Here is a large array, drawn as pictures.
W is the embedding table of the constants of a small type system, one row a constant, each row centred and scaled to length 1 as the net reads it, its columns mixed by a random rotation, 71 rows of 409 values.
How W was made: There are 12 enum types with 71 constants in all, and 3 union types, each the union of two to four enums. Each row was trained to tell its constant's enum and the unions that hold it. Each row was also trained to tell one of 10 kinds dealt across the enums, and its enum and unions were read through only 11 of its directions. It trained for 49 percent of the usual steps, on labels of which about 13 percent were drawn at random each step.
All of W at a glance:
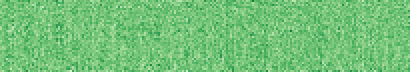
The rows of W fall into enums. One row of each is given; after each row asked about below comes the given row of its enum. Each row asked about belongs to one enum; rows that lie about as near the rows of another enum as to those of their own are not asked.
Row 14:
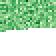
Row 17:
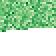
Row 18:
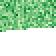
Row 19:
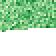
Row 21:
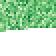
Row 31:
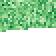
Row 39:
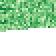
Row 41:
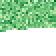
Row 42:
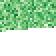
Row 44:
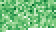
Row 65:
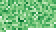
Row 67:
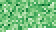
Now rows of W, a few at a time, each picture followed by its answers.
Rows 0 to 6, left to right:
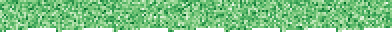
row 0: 41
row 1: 41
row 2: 67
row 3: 44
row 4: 19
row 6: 42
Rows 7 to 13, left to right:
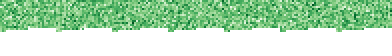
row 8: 14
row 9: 39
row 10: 67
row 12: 44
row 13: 19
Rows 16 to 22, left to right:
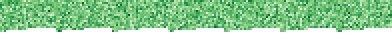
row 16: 41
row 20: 65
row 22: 31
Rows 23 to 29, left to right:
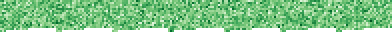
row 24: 39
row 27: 41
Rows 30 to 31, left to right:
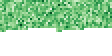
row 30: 31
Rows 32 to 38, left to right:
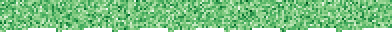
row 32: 65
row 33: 39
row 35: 65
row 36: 19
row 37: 17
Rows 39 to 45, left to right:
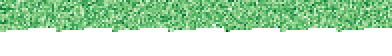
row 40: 44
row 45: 19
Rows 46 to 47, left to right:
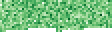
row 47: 67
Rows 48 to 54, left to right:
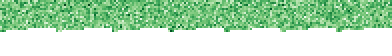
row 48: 41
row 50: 44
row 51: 17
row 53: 31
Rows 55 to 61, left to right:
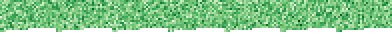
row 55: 65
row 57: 65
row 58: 67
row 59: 67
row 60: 31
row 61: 17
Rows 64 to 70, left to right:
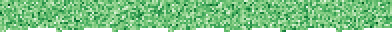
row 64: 42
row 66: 19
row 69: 17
